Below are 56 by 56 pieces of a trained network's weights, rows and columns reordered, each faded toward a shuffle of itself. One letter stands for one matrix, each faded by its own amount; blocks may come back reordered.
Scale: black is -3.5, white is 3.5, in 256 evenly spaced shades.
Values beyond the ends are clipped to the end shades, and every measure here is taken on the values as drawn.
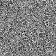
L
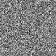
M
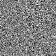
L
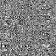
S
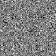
S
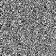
S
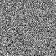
M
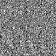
S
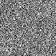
M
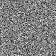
L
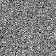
S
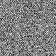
M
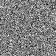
L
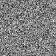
L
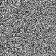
M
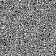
M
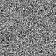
M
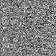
S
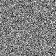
L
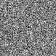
L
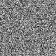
L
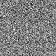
L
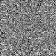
S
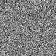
M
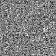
S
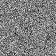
L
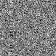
M
